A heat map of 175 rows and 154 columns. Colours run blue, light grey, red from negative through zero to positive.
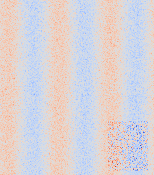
Odd rows or columns: none. Roughest part: bottom right. Odd patch: rougher, in the bottom right. Stripes: upright, repeating 3 times. Average level on the scale: 50%.
